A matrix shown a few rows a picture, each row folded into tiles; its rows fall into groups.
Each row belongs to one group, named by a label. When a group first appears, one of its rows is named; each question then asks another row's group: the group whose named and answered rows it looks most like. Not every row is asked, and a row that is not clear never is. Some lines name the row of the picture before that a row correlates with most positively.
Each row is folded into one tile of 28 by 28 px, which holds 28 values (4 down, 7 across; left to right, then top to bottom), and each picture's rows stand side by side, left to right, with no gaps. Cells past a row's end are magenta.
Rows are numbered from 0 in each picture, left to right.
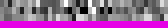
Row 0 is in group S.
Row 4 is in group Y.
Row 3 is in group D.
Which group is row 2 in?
Y
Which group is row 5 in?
D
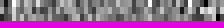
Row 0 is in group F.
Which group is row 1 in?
Y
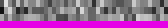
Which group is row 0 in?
D
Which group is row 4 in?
D
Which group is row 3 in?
S
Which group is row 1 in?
Y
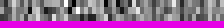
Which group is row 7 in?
F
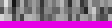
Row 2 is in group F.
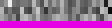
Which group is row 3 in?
Y
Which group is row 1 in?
D
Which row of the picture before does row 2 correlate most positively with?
0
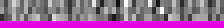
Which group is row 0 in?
F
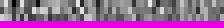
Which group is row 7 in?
D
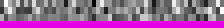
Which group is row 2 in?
S
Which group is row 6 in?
D
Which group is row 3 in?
S
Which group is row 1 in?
D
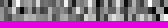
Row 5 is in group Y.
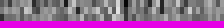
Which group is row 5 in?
S
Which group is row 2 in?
S
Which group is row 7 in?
F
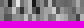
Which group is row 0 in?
S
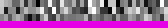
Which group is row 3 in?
D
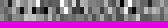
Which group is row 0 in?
S
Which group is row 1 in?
Y
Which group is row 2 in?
D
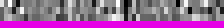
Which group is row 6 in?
S
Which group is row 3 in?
S
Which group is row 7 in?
Y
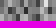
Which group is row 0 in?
Y
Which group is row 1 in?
S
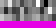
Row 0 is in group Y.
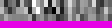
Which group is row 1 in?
D
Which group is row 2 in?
F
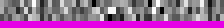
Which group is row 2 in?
D
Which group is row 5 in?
S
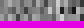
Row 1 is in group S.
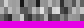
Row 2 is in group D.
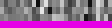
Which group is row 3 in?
F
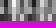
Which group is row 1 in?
F
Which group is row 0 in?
F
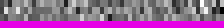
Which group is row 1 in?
F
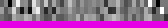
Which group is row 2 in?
F
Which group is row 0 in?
S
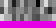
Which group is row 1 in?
S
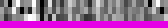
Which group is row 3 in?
F
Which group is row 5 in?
S
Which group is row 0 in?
S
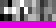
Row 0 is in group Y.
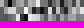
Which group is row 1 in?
Y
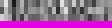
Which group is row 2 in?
D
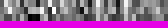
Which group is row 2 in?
D
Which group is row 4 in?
F
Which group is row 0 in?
D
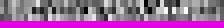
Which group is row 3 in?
D
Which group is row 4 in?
D
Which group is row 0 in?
F
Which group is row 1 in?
Y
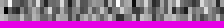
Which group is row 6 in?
Y
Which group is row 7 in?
D
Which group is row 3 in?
Y
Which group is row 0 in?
Y
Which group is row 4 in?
D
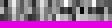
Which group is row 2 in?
Y
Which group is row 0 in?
F
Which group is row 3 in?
Y
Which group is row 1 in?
F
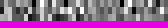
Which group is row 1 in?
F
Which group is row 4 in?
S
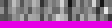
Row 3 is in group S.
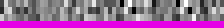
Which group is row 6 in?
S
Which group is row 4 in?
S
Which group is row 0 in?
D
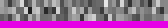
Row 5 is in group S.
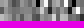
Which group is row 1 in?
S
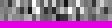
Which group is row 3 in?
S
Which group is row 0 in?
S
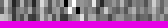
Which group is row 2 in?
S
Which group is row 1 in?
F
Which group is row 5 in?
F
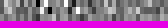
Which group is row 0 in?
D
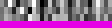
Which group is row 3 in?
F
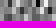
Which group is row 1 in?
S
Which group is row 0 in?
S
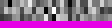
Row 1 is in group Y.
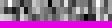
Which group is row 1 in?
D
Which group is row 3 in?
F
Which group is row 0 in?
Y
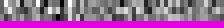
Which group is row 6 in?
Y
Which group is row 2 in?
F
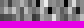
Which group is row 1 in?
S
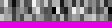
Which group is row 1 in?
D
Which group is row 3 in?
Y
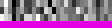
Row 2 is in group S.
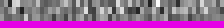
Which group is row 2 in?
Y
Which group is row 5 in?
S
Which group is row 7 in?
D
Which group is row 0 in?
S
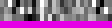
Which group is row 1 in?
F
